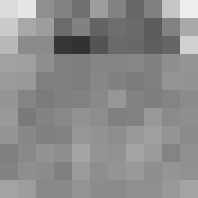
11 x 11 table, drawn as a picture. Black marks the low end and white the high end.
No overall slope runs across the table. The bottom part is calmer, past a seam about 30% of the way down. The bottom middle is the smoothest part. The ninth with the lowest average is the top middle.
